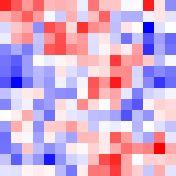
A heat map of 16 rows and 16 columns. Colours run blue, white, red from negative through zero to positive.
There is no overall slope. The field is mottled with small blotches. No regular stripes run through it. The middle left is the ninth with the lowest average. No single row or column stands out from its neighbours.
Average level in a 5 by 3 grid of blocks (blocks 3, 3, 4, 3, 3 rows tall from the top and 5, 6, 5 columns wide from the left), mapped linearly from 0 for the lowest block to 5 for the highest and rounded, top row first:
5 4 2 | 2 4 1 | 0 4 1 | 2 3 2 | 1 4 5
